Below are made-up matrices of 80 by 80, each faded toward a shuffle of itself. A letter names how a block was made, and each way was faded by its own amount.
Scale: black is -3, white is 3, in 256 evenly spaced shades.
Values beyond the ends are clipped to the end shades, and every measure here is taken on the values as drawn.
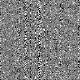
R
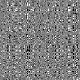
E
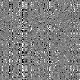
E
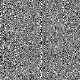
R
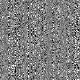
R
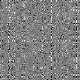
E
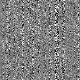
R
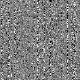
R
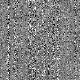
R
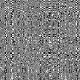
E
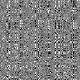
E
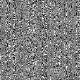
R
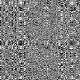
E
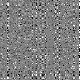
E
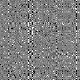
E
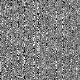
R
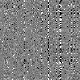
E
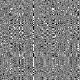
E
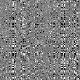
E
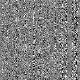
R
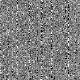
R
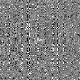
E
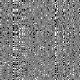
E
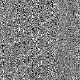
R
